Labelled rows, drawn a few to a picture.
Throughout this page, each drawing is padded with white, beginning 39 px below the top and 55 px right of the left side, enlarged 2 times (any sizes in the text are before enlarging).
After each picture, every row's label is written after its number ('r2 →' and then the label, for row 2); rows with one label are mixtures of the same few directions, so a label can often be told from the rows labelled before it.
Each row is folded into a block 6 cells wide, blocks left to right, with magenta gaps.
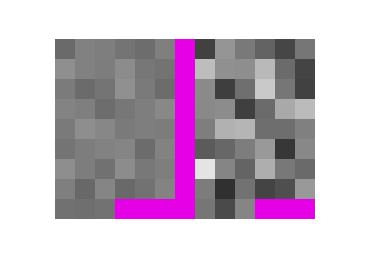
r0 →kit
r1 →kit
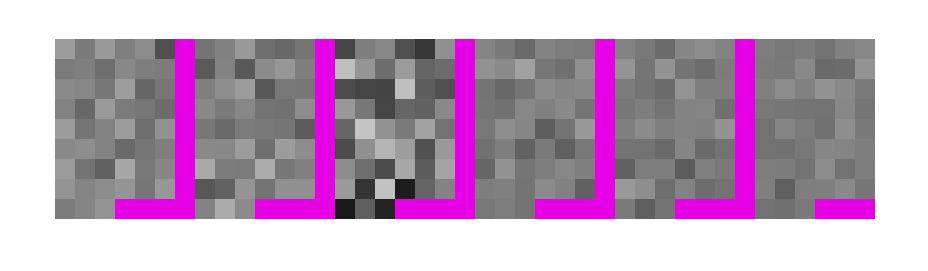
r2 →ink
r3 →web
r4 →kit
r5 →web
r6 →web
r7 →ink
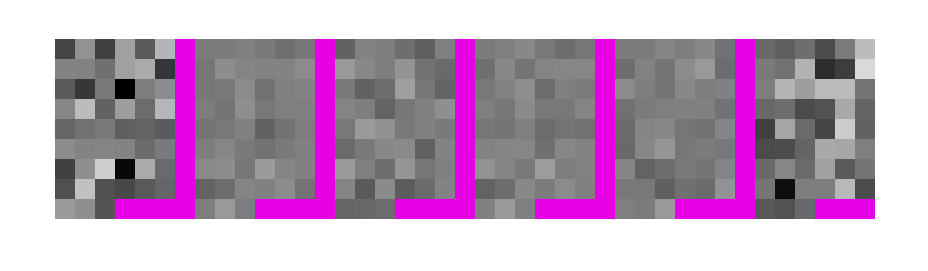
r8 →ink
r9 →web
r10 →kit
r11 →web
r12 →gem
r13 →ink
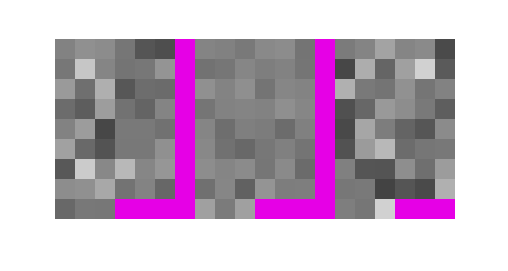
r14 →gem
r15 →kit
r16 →gem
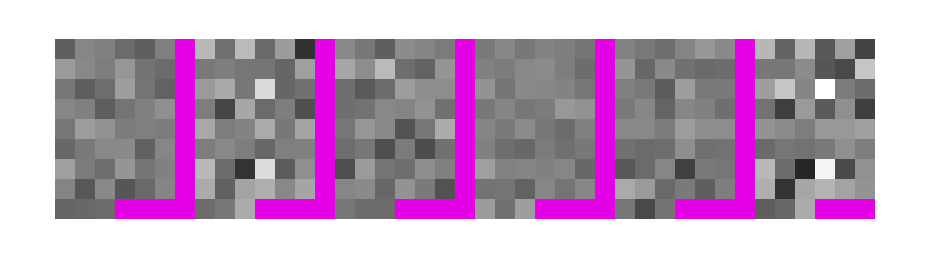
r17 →kit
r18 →ink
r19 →web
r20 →kit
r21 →web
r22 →ink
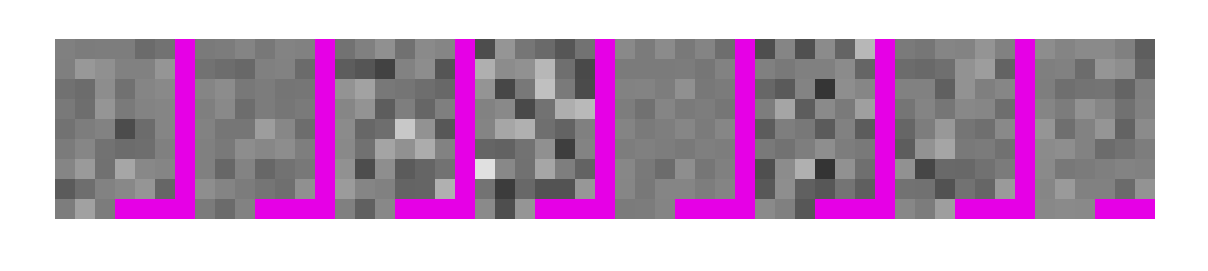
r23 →web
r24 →web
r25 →web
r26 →kit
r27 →ink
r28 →ink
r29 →gem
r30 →ink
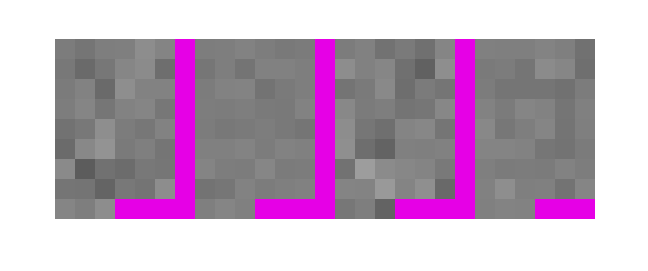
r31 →gem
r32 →web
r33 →gem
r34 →ink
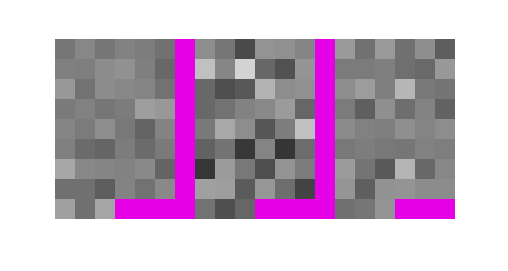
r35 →kit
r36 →web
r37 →ink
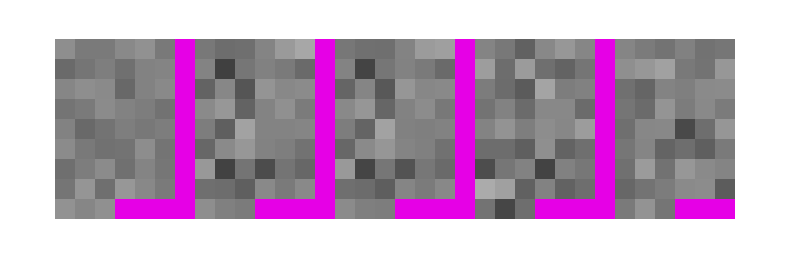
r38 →kit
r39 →gem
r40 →gem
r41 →web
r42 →web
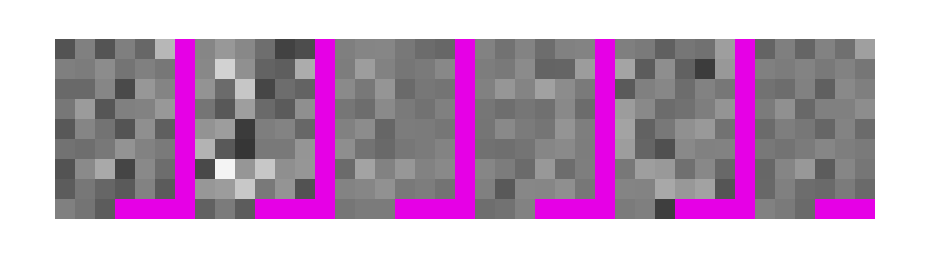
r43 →ink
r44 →gem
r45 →gem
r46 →ink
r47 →gem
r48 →ink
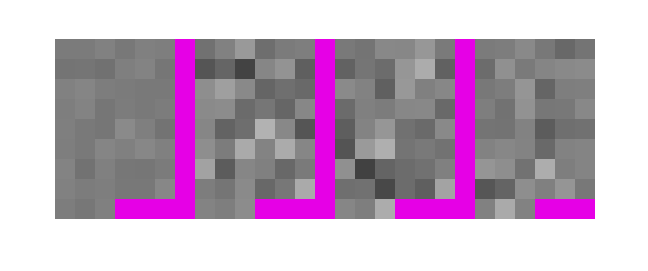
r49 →web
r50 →web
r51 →gem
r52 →web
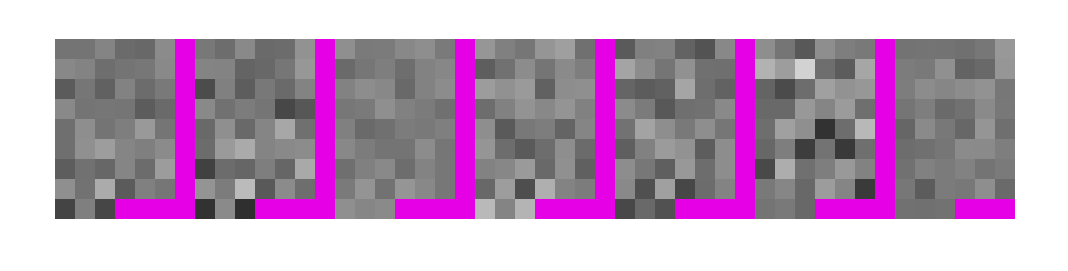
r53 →kit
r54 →kit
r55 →kit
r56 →kit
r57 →kit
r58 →web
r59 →ink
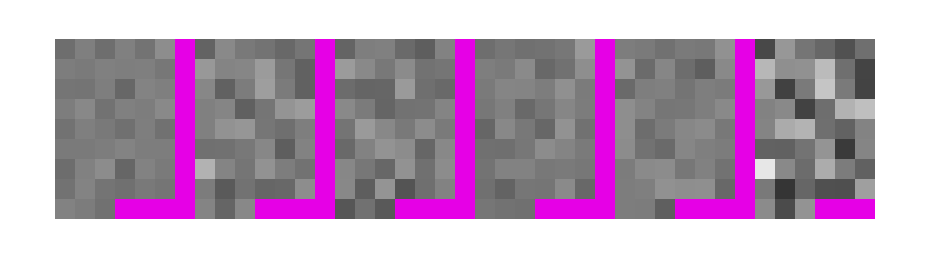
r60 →ink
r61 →kit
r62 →kit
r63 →ink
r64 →gem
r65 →kit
